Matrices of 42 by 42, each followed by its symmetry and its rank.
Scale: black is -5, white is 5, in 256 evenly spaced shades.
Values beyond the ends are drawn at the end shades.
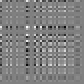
symmetric, rank one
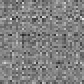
neither, rank five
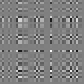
symmetric, rank one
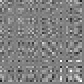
symmetric, rank three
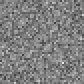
symmetric, full rank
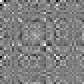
symmetric, rank three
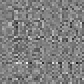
neither, rank five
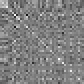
symmetric, rank five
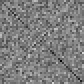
symmetric, full rank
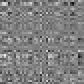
neither, rank three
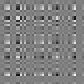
symmetric, rank one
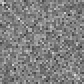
symmetric, full rank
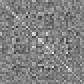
symmetric, rank five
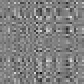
neither, rank three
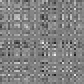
symmetric, rank three
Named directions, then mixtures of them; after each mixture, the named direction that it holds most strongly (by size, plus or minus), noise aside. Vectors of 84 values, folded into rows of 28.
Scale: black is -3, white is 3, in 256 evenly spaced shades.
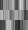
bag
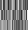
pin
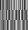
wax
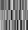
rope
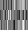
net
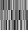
rope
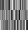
rope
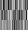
pin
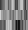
bag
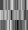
bag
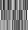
pin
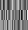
pin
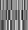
wax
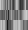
bag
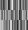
rope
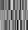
rope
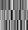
rope
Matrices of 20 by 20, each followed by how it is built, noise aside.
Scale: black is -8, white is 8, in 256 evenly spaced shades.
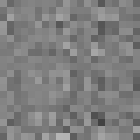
low rank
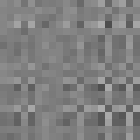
low rank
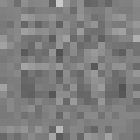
low rank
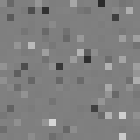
sparse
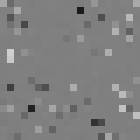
sparse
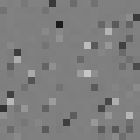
sparse
